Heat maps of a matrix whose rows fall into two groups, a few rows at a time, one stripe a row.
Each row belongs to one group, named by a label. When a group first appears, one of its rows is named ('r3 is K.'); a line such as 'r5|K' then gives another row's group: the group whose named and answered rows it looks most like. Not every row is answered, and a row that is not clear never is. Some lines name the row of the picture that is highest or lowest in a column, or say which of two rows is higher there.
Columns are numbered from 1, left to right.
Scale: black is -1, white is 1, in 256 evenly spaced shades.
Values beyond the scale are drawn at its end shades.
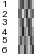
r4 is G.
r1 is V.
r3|V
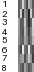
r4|V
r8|V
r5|V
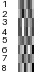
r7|G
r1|V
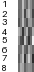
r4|G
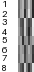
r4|V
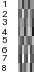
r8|G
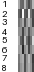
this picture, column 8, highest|5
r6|G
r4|G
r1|V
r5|V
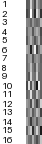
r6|G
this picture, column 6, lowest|10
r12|V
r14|G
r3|V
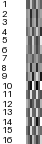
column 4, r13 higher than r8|No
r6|V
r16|V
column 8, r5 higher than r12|Yes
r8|G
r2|G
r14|V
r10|V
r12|G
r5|V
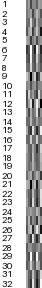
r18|V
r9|G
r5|G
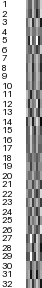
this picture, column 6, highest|5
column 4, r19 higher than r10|Yes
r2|V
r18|V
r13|G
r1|V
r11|G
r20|V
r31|G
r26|V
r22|V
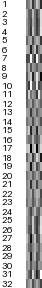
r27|G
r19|G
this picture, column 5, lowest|7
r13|G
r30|G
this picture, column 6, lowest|17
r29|G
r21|G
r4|V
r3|V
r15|G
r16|V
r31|V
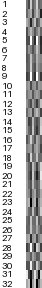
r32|G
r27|G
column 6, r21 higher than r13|No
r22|G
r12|V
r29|V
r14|V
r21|V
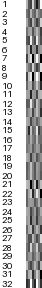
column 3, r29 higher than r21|Yes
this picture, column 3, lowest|21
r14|G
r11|G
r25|G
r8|V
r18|G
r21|G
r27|V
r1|V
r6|G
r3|V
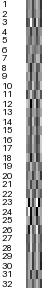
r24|G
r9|G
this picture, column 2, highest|24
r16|V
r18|G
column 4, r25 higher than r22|Yes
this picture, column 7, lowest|23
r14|V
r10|V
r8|G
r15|G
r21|G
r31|G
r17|V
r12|G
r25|G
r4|G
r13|G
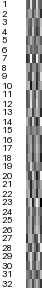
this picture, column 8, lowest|23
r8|G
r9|V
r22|G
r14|V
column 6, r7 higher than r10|Yes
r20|V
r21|G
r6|G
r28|V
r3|V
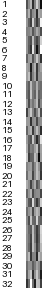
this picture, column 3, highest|32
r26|V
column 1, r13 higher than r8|No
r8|G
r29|G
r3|V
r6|V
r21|G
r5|V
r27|V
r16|V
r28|V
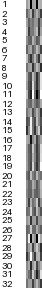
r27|G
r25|G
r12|V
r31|V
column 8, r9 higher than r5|Yes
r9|V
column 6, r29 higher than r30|Yes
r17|V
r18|V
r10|V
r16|G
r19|V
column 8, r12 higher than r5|No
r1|G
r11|V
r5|V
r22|V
